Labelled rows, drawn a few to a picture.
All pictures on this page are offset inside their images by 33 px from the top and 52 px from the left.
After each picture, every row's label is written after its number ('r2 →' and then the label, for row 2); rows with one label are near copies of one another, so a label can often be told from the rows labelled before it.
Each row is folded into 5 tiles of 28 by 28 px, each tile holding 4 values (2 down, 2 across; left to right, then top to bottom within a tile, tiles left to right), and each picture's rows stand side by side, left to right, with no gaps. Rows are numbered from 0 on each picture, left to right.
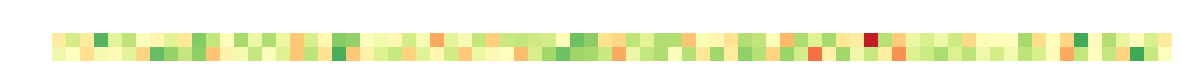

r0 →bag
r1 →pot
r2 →pot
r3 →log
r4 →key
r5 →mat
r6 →key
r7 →bag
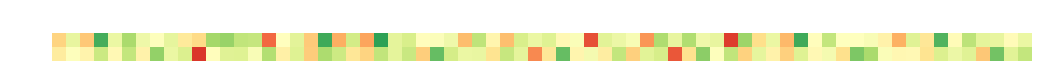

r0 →bag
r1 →key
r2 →bag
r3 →mat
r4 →mat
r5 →bag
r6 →bag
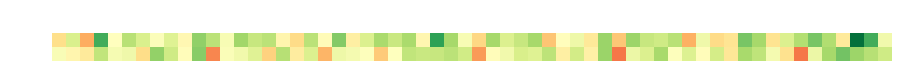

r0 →bag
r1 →pot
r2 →log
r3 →key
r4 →key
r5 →log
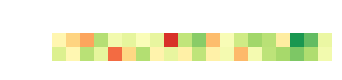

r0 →mat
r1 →log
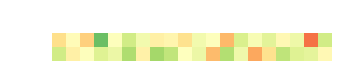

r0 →bag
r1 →mat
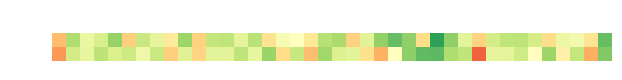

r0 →key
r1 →key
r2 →log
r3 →key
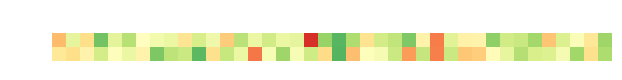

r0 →bag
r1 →mat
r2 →pot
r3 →key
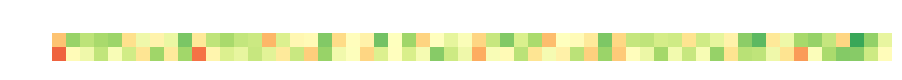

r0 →key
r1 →key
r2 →bag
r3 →key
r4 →key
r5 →log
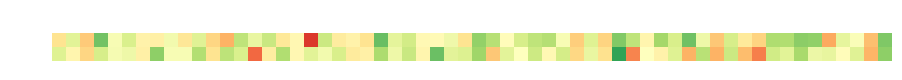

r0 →bag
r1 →mat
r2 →bag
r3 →pot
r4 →pot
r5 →key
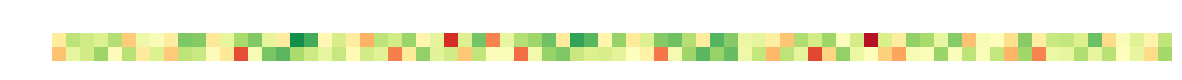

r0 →key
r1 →log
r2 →mat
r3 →log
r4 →log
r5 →mat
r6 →key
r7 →key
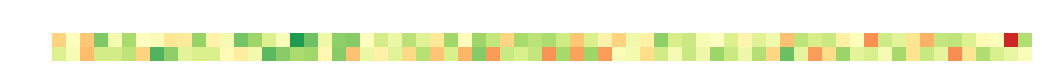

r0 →bag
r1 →log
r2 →pot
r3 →pot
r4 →bag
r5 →mat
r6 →mat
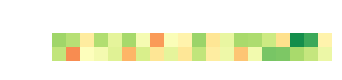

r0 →pot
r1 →log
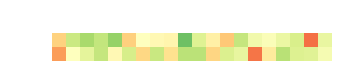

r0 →key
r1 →mat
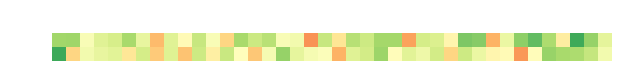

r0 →pot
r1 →mat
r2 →key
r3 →log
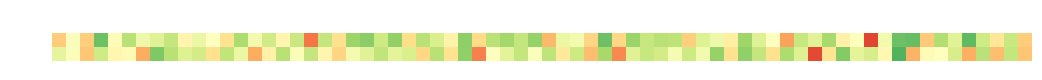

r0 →bag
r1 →mat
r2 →key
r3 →key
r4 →key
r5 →mat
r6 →pot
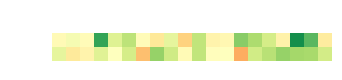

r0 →bag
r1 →log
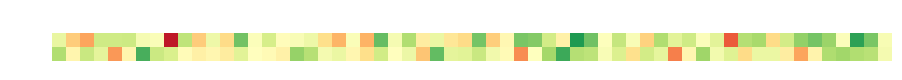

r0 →mat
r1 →bag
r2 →bag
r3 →log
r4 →mat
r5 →log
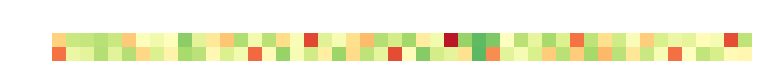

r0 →key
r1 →mat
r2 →mat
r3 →pot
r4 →mat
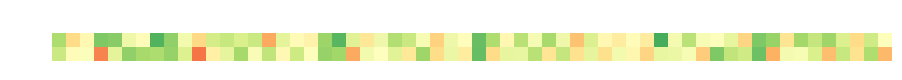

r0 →log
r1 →key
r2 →pot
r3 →pot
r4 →bag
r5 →pot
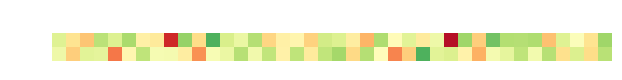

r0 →mat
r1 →key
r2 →mat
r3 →key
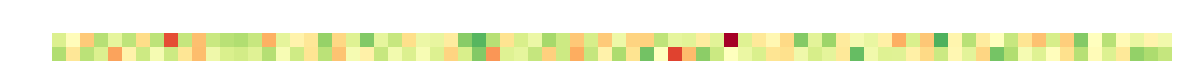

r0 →mat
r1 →key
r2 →key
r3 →pot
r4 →mat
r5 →bag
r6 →bag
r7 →bag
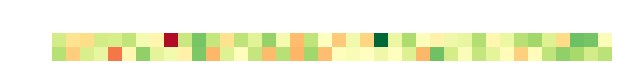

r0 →mat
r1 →pot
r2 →bag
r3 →log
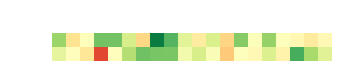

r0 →log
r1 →bag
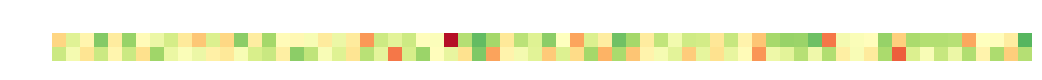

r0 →bag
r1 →bag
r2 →mat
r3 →pot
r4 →pot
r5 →key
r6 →key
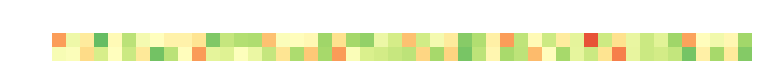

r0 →bag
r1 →key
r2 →key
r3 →mat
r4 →key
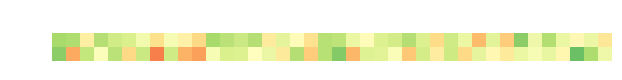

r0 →pot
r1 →key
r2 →pot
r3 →bag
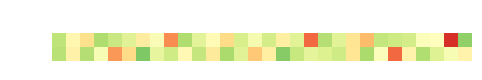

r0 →mat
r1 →mat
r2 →mat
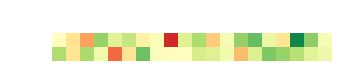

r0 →mat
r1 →log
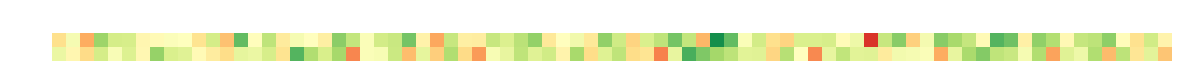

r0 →bag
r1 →bag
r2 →pot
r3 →key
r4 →log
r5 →mat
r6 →log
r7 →pot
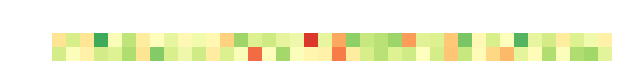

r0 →bag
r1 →mat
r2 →key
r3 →bag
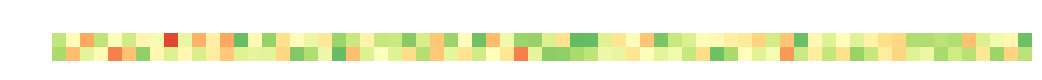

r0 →mat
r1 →bag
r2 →pot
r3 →log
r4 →bag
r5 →bag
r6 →key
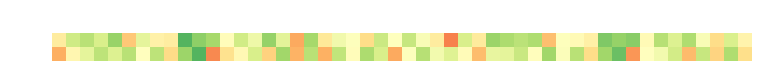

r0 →key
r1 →pot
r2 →mat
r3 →key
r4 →pot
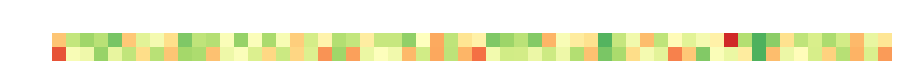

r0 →key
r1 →pot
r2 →pot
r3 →key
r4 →mat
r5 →pot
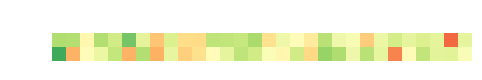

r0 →pot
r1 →key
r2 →mat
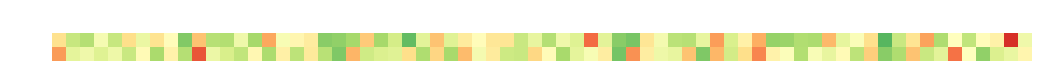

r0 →key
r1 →key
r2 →pot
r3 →mat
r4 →pot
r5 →key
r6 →mat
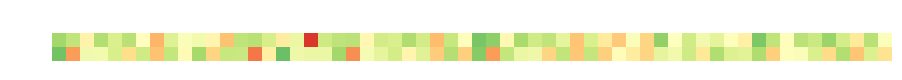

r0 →pot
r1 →mat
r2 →pot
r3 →pot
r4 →bag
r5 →pot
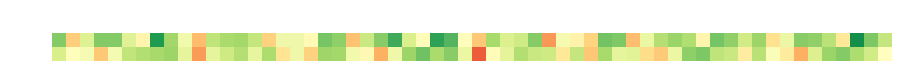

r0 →log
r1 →key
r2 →log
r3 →key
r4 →log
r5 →log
